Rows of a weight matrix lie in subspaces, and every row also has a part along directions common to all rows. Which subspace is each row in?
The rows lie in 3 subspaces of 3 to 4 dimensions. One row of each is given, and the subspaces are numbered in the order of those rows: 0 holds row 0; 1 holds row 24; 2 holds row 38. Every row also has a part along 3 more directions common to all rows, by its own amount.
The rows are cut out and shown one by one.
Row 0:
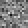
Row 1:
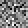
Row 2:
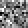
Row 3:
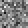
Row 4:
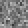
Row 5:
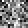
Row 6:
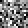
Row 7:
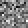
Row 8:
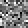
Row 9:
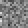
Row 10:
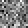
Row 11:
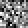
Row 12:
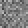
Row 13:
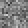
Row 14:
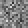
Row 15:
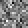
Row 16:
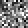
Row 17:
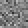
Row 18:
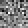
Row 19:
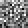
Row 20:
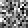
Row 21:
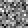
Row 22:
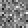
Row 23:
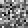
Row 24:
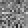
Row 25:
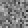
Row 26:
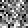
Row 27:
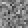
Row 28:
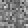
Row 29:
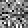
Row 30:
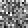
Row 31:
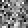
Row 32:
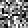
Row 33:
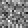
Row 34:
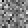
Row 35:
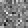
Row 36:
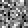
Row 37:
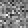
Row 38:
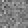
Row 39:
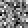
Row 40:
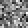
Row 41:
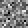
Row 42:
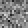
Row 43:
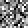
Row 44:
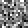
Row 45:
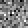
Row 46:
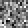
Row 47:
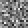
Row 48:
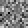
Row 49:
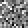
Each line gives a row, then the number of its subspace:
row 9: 0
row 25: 1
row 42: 1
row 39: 2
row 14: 0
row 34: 2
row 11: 0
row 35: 0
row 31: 2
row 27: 0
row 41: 0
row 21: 2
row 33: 1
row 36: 2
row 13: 1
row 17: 0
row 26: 2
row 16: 1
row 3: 2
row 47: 1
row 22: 2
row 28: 2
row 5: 2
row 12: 2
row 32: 1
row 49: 0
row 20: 1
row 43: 1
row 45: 2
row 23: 0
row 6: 0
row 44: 2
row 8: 0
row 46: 1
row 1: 0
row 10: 2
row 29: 1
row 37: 1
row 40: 1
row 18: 1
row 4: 1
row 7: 0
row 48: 1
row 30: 2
